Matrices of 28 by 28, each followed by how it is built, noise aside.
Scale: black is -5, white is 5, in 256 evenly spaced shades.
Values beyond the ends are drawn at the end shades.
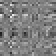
low rank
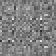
low rank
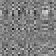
low rank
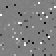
sparse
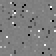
sparse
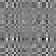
low rank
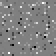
sparse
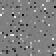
sparse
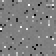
sparse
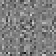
low rank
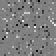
sparse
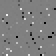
sparse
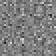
low rank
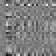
low rank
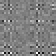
low rank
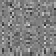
low rank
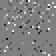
sparse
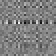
low rank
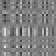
low rank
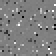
sparse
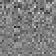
low rank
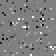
sparse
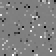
sparse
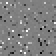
sparse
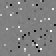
sparse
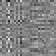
low rank
